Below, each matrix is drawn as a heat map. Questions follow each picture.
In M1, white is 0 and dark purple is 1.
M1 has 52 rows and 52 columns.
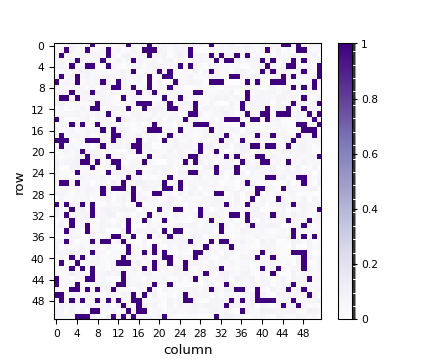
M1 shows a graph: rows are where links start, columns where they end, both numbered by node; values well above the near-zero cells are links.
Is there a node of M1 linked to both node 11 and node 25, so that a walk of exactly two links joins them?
yes
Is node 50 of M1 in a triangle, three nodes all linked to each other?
no
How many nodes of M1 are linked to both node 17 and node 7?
4
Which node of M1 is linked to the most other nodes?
node 48
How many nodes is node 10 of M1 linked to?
8
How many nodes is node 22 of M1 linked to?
12
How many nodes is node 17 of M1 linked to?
9
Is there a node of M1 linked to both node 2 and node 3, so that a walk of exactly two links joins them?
no
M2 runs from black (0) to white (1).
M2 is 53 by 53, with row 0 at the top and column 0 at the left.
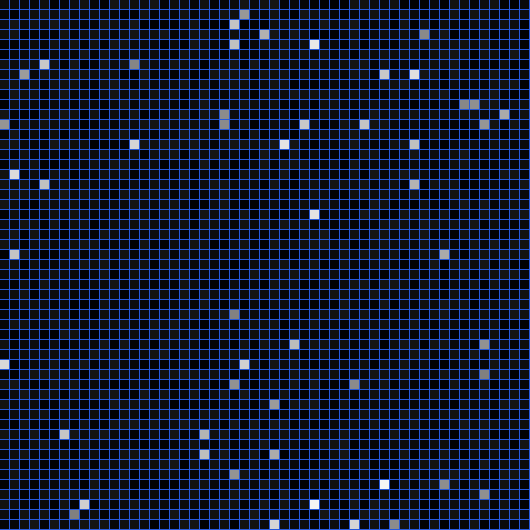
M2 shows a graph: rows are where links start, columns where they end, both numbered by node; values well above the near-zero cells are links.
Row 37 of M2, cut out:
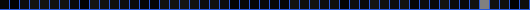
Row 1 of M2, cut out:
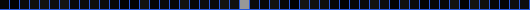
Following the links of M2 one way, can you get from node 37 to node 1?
no
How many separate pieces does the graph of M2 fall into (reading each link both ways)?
9
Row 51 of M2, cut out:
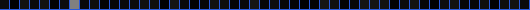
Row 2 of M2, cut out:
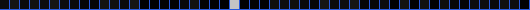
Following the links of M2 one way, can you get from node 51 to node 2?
yes
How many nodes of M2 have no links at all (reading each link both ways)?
7
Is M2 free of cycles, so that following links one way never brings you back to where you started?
yes
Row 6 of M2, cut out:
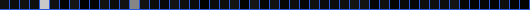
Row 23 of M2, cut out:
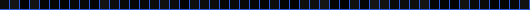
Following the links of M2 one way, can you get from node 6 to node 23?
yes
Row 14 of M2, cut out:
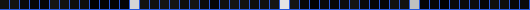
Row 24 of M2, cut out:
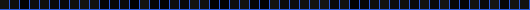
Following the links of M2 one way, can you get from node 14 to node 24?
no
